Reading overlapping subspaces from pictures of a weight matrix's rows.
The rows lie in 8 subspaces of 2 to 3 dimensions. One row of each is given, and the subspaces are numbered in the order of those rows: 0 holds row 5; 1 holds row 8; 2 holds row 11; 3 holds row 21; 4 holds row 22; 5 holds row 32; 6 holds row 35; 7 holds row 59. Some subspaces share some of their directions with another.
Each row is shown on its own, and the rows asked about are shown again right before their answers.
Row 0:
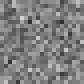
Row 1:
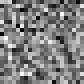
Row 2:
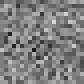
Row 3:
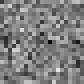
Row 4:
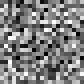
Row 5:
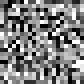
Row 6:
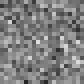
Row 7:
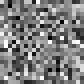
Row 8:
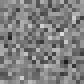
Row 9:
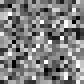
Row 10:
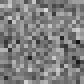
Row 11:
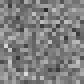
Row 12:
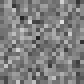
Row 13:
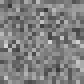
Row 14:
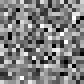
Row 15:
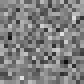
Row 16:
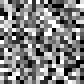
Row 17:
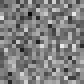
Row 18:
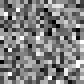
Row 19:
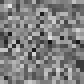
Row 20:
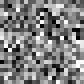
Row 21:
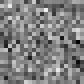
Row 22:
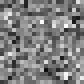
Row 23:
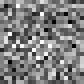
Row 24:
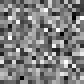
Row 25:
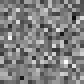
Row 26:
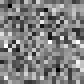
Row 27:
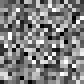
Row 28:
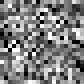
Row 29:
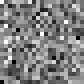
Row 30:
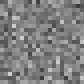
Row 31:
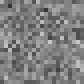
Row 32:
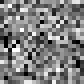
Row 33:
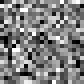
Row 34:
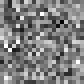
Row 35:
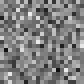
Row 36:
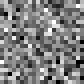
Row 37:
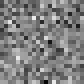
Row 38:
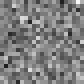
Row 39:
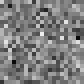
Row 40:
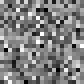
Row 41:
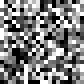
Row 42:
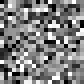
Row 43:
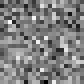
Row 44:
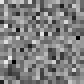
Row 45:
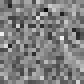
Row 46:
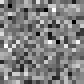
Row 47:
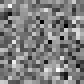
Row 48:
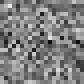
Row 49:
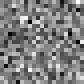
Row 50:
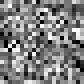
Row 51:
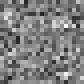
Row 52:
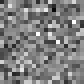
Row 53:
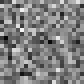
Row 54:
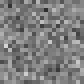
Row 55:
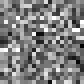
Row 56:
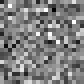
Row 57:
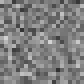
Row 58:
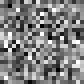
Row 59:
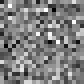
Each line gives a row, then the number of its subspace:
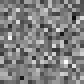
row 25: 1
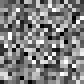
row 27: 1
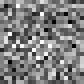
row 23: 2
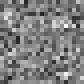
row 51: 4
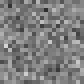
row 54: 2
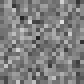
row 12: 4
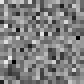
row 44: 0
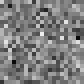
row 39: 0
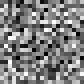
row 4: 2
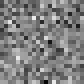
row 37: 3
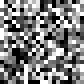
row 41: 3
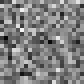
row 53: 5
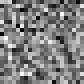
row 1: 5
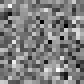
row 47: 4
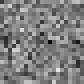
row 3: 5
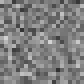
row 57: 5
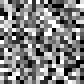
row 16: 6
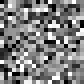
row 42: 7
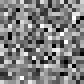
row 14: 1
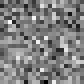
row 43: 3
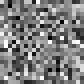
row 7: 6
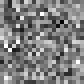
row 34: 4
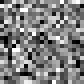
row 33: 5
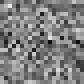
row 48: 2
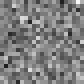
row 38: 4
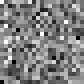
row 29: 0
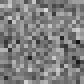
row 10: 3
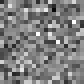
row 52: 7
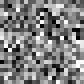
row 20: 6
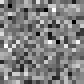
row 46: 7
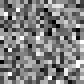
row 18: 6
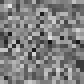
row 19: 2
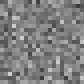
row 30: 6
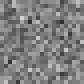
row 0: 4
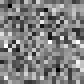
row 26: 0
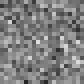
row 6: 3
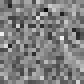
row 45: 5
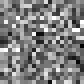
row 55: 7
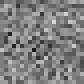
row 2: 2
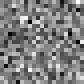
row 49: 4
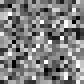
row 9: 4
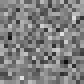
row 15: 1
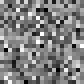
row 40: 6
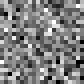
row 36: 6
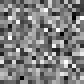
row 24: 1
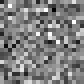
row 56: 7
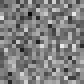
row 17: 6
